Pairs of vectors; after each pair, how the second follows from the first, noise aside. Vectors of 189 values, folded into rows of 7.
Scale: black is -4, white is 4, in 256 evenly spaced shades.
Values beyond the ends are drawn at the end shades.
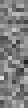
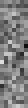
wrapped around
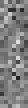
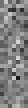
copied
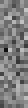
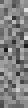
copied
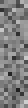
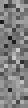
wrapped around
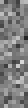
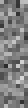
copied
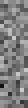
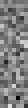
wrapped around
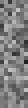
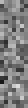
wrapped around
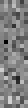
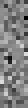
wrapped around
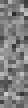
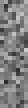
wrapped around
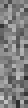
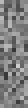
wrapped around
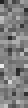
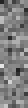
copied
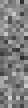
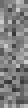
wrapped around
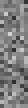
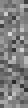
copied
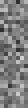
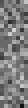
wrapped around
